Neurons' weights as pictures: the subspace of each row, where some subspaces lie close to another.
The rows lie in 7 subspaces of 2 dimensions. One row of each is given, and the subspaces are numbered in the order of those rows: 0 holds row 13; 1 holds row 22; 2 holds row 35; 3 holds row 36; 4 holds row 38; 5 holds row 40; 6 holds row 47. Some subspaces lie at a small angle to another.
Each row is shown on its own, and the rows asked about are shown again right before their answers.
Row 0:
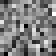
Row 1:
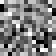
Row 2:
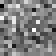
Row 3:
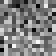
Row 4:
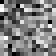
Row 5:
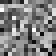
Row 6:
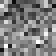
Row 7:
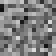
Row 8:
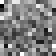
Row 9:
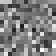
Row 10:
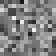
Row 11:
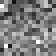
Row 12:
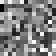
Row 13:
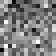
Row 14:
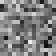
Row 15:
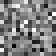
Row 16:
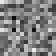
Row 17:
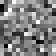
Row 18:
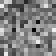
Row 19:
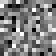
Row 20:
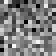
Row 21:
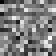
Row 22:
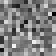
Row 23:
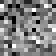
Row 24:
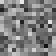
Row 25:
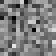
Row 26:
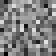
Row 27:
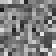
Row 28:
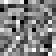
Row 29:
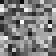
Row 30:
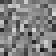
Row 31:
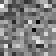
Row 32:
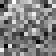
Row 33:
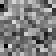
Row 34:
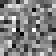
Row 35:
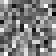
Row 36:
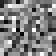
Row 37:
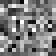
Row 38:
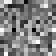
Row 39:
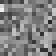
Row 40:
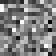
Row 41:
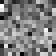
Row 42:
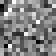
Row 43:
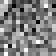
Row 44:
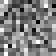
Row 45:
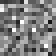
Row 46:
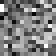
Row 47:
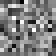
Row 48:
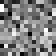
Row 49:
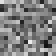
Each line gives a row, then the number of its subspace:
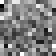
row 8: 1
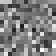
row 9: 0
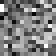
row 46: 5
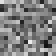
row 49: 3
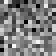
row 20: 1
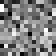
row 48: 1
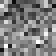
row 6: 0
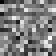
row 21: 3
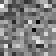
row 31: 4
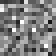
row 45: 5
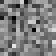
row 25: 6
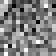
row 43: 2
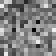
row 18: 4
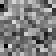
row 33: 0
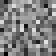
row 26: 2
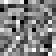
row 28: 5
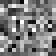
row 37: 6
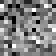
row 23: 5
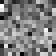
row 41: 1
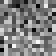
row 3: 1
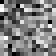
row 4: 6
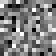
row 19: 3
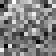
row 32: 0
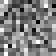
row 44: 2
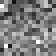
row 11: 0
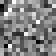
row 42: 2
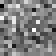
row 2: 5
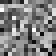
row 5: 4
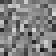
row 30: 0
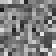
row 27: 4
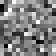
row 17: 2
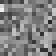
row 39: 4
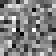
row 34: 3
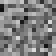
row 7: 5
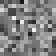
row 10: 6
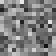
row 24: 6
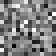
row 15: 1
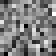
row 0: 2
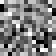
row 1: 0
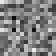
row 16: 3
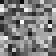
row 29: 6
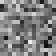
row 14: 3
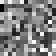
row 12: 4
